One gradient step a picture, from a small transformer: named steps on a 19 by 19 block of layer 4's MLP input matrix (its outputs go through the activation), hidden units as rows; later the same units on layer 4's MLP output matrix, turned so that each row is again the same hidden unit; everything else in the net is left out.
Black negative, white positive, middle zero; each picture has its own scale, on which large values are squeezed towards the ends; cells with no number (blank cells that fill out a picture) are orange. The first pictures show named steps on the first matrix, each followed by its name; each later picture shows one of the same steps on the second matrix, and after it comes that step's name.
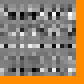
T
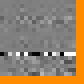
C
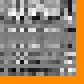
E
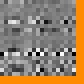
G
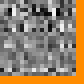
E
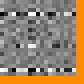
T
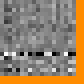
C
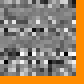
G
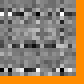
T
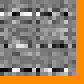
T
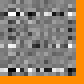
T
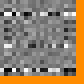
T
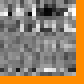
E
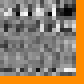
E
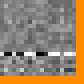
C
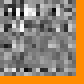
E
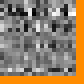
E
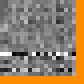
C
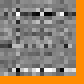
T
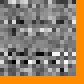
G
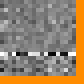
C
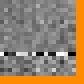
C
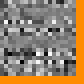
G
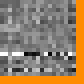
C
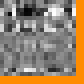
E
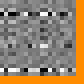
T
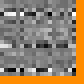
T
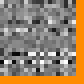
G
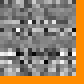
G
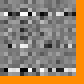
T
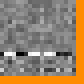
C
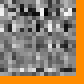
E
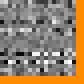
G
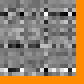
T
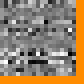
G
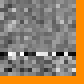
C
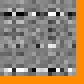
T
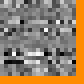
G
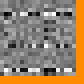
T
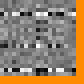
T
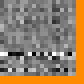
C
